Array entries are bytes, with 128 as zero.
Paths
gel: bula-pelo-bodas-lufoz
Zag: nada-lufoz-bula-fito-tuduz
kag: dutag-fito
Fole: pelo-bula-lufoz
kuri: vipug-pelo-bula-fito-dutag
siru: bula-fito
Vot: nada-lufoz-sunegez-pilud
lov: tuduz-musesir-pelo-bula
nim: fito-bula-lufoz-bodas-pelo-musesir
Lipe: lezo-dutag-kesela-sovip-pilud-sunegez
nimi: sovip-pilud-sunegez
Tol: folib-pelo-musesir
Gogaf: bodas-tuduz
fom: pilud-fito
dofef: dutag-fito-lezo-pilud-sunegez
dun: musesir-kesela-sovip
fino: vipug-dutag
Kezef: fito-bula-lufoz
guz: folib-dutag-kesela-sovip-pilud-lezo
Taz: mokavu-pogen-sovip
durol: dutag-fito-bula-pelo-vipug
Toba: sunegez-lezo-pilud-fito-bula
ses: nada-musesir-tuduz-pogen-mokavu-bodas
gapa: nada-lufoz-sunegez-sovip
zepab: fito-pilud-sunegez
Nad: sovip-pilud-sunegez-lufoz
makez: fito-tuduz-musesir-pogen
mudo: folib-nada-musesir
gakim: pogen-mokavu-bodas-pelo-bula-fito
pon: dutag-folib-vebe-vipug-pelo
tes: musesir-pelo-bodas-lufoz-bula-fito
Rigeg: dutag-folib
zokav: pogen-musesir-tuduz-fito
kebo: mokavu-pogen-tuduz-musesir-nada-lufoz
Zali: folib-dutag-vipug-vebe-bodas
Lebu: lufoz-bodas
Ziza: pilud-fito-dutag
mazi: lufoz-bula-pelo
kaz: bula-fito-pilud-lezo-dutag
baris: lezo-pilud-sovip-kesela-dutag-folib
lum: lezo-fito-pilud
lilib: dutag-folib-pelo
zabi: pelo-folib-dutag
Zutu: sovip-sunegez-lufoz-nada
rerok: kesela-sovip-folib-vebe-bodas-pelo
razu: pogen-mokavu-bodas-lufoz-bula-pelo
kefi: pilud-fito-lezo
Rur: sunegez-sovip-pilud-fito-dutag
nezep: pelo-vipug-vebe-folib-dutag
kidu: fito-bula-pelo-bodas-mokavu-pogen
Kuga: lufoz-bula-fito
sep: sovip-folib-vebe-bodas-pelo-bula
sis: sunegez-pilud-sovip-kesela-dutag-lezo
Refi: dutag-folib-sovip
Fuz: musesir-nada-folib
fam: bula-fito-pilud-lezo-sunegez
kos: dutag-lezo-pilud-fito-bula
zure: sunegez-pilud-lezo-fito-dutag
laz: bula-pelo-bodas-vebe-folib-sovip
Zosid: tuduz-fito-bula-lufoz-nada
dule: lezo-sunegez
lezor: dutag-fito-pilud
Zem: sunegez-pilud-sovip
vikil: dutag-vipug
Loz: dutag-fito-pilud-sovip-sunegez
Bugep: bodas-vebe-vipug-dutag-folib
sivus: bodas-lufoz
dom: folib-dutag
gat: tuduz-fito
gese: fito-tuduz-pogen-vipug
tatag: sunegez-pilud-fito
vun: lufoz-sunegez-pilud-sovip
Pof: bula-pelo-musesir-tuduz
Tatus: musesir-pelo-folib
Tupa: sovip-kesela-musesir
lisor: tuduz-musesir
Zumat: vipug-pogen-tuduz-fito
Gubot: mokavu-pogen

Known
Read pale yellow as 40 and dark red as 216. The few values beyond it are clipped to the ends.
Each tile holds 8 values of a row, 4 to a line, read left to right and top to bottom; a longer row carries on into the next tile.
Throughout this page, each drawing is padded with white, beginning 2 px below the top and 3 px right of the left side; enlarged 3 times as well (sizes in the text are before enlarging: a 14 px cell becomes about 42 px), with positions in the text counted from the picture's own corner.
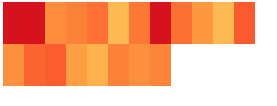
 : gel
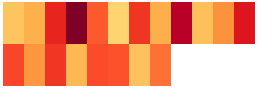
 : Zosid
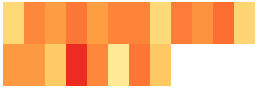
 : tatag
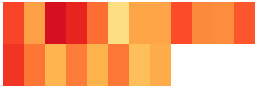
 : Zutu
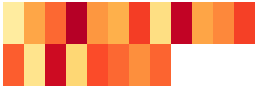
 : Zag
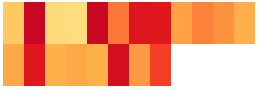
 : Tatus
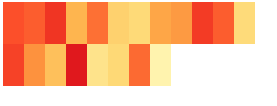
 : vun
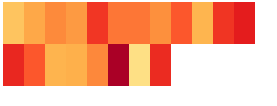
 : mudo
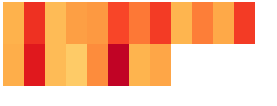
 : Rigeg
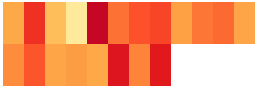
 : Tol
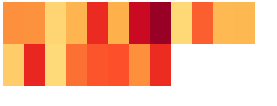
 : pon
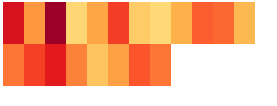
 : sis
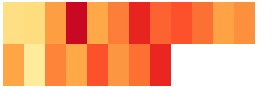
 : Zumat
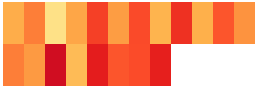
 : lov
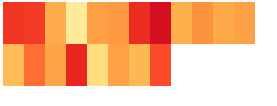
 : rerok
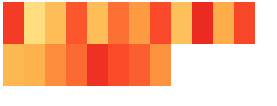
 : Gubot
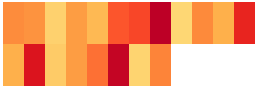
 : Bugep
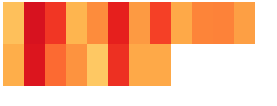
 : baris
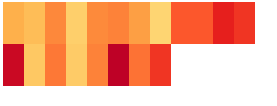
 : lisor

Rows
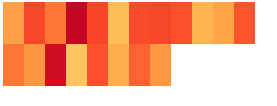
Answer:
Kezef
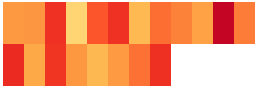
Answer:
Tupa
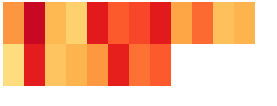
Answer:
lilib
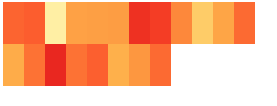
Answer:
sep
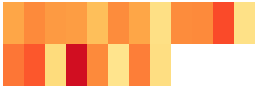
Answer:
zepab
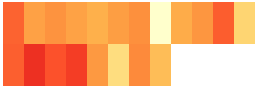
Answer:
fam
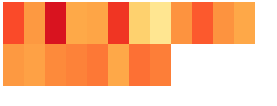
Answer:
zure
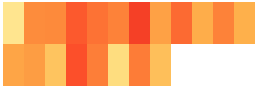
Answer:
fom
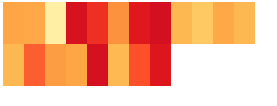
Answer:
durol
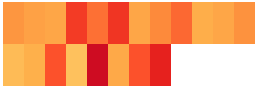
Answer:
kuri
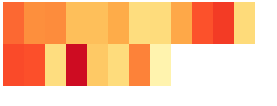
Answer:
nimi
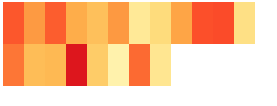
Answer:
Loz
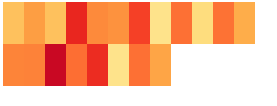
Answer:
Toba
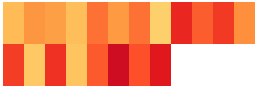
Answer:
Pof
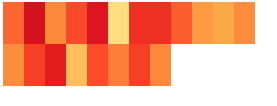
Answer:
Fole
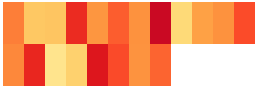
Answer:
vikil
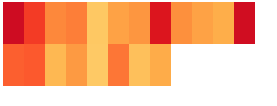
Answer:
Lebu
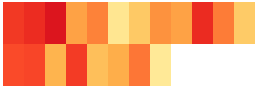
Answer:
Nad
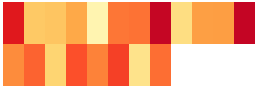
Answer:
Zali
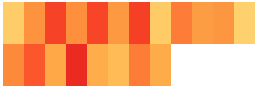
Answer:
lum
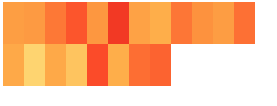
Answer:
kag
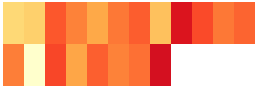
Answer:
zokav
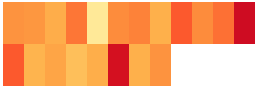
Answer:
Gogaf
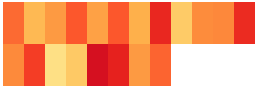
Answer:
fino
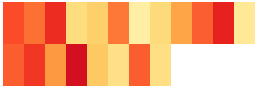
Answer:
Lipe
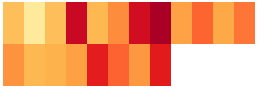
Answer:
gese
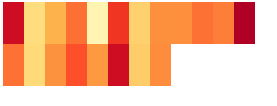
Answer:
ses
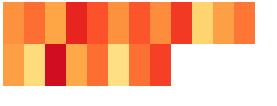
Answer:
tes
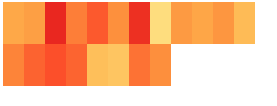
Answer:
kefi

